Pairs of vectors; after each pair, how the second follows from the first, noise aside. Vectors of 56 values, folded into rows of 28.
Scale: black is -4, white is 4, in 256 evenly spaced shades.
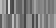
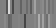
partly zeroed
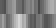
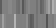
partly zeroed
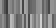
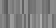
shrunk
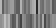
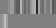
partly zeroed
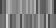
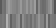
shrunk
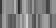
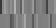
partly zeroed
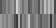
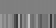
partly zeroed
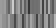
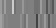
partly zeroed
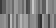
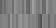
shrunk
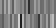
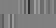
partly zeroed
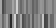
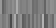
shrunk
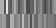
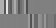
partly zeroed
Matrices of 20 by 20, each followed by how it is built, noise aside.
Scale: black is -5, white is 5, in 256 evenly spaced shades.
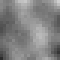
smooth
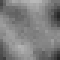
smooth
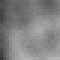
smooth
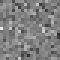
noise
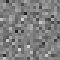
noise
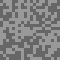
noise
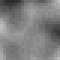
smooth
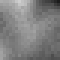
smooth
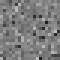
noise
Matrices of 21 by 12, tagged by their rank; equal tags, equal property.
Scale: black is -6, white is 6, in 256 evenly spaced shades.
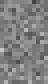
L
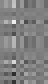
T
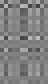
T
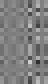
T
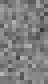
L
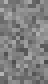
L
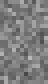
L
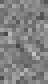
L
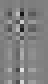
T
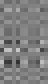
T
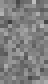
L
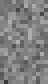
L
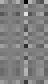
T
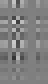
T
